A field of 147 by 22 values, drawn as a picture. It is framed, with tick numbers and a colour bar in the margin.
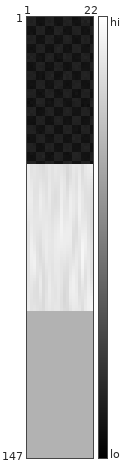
The table splits into 3 rows of 1 panel. Panel 1,1: very low, checkered, faint in contrast. Panel 2,1: very high, streaked downward, faint in contrast. Panel 3,1: high, flat.
